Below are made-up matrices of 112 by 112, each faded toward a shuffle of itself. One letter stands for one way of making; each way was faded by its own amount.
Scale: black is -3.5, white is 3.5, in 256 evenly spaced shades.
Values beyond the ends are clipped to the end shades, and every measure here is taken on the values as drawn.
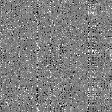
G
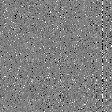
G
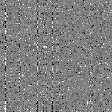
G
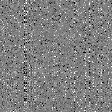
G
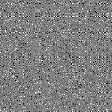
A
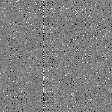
G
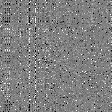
G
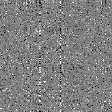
G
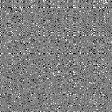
A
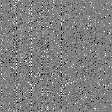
G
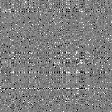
A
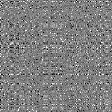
A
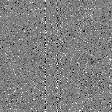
G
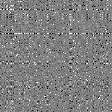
A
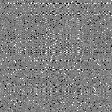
A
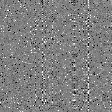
G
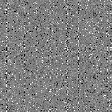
G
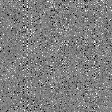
G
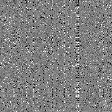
G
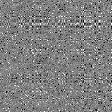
A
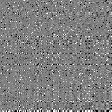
A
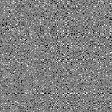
A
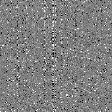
G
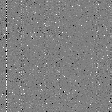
G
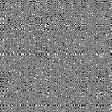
A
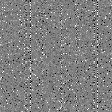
G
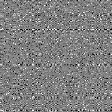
A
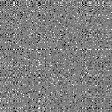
A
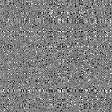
A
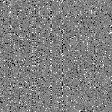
G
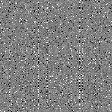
G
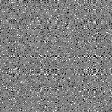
A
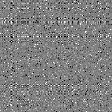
A
